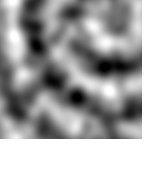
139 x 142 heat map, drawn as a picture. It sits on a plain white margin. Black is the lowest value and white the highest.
There are no lone odd cells. Rings spread out from the top right. No overall slope runs across the table. No row or column stands out. The texture varies smoothly and slowly.
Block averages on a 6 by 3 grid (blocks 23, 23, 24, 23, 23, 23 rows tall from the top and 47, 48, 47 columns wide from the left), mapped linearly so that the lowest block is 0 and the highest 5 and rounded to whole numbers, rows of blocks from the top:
223 | 235 | 220 | 224 | 111 | 332
